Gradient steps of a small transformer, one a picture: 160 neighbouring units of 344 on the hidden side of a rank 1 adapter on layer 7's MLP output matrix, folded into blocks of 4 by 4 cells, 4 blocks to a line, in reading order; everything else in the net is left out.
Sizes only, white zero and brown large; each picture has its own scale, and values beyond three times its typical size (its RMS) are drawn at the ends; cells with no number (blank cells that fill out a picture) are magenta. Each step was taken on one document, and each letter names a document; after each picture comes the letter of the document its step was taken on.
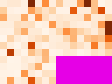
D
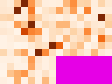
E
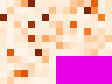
E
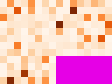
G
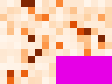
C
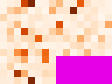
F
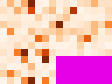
G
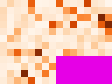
D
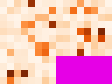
C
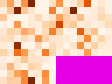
F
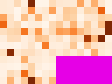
D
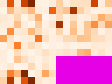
G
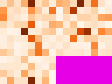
C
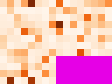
G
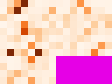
E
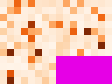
E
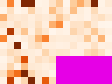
F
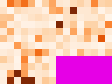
F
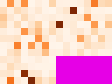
G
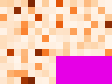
F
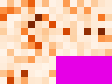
C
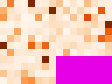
D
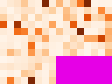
D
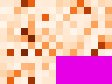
E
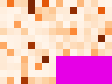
D
